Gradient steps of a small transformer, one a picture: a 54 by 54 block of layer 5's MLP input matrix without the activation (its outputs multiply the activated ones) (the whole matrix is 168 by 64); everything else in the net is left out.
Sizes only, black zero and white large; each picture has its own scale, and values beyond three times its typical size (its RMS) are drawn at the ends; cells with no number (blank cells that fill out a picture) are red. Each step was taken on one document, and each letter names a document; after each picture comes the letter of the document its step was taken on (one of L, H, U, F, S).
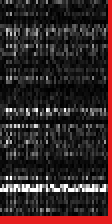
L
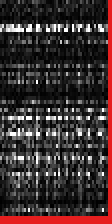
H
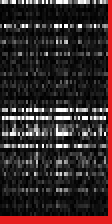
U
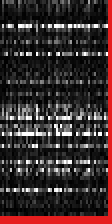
U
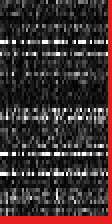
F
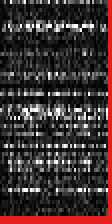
U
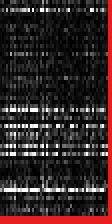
L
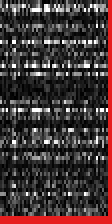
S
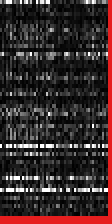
L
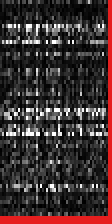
H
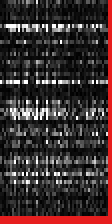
H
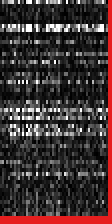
H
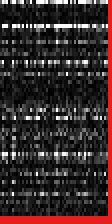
F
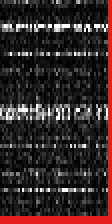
U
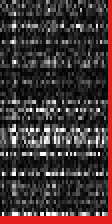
S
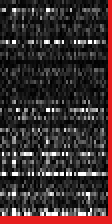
S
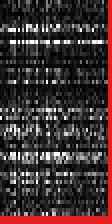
H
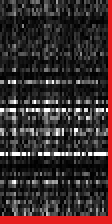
S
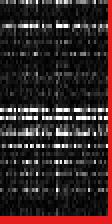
U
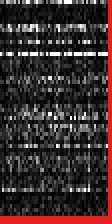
U
